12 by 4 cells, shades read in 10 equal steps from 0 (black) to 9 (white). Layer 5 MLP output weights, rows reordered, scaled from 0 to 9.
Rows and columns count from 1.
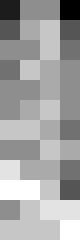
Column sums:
64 75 79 56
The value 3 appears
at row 2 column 1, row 2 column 4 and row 10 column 4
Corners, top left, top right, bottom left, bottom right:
1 0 7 9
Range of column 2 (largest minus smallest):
4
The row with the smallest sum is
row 1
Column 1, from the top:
1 3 5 4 5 5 7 5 8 9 5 7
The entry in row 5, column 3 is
6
